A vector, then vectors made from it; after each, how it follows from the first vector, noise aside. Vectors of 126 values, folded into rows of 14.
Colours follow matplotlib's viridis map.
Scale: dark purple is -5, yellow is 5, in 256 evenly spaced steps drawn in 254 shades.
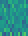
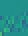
partly zeroed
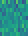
reversed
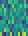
scaled up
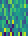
scaled up
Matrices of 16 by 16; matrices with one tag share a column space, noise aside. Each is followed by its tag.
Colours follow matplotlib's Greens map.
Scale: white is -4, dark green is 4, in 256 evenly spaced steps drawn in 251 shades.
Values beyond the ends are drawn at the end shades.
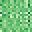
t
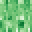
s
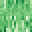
s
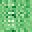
t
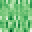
s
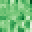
s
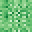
t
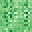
t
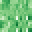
s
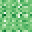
t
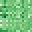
t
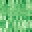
s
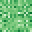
t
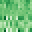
s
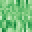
s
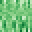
s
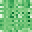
t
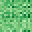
t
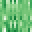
s
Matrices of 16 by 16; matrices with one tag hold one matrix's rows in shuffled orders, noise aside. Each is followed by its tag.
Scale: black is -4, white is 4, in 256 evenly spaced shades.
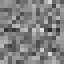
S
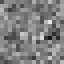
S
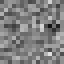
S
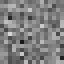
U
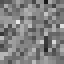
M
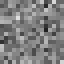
M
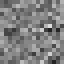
S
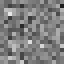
U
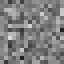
U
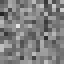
M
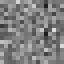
M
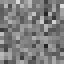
M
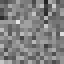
M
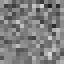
S
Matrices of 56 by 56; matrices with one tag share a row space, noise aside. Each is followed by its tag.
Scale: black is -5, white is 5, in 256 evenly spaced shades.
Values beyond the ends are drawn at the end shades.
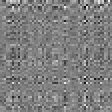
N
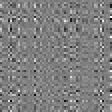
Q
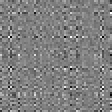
Q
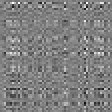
N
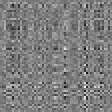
N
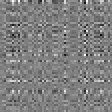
N
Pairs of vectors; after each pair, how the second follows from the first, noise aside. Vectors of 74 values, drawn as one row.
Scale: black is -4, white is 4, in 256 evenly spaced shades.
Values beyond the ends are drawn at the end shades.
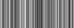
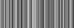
shuffled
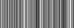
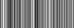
reversed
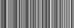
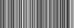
shuffled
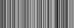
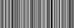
shuffled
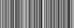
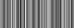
shuffled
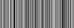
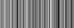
shuffled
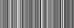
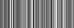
reversed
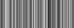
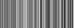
shuffled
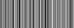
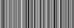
reversed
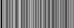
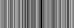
shuffled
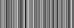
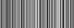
shuffled
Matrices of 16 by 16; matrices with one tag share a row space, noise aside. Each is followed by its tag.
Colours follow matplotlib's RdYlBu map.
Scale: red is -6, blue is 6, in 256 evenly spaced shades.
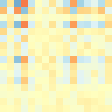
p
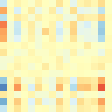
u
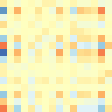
u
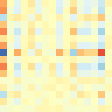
u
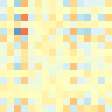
p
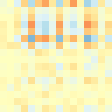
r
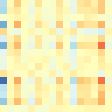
u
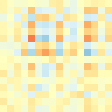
r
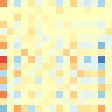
u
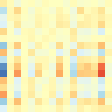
u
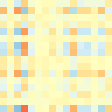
p
